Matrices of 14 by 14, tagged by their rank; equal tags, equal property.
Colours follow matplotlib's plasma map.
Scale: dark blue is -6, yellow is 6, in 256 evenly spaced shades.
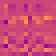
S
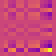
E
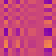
E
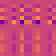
E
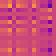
E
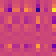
E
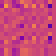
S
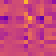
S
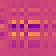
E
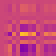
E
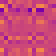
S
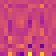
S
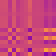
E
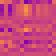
S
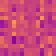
S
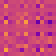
S
